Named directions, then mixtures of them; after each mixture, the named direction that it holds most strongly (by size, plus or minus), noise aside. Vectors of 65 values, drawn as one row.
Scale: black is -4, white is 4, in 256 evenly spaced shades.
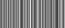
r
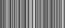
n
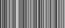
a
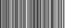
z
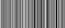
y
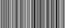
y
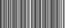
r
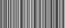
r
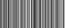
r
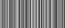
z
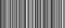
n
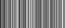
n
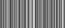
n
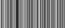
a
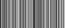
a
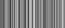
n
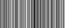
z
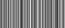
r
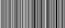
y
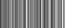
z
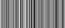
n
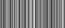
n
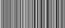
y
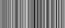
y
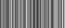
z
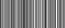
y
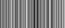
z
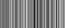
y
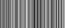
z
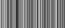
a
